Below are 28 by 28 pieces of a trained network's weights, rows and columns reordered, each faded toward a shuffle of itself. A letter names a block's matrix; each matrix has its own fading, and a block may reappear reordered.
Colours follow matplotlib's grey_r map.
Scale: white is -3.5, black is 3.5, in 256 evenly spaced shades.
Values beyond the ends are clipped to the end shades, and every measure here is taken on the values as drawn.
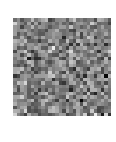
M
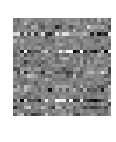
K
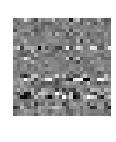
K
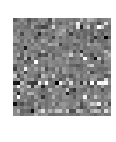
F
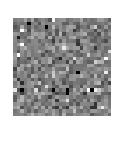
F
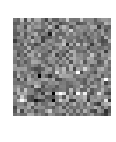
M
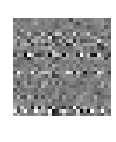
K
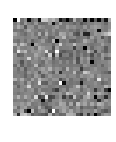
F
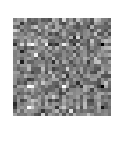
M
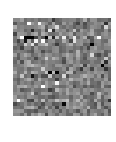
F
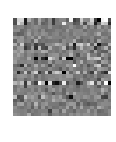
K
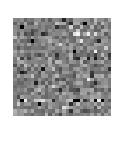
F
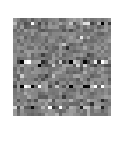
K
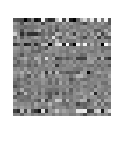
K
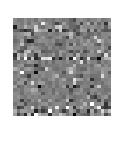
F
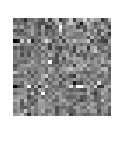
M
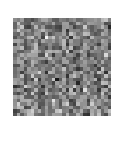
M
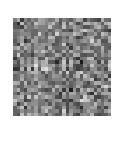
M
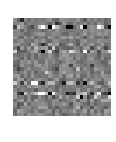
K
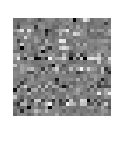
F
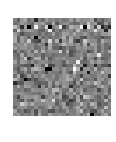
F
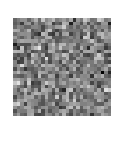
M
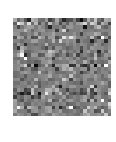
F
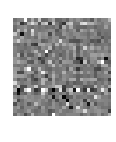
F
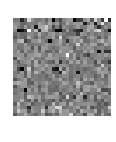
F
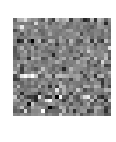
F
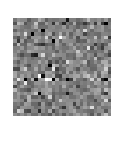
F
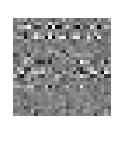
K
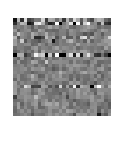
K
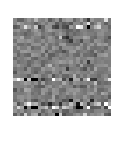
K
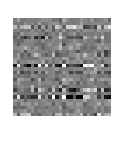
K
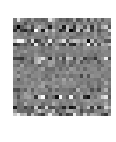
K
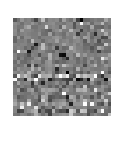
F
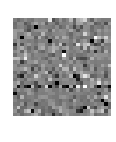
F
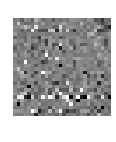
F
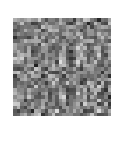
M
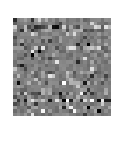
F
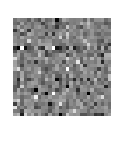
F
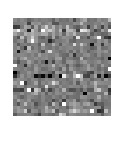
F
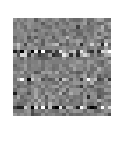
K
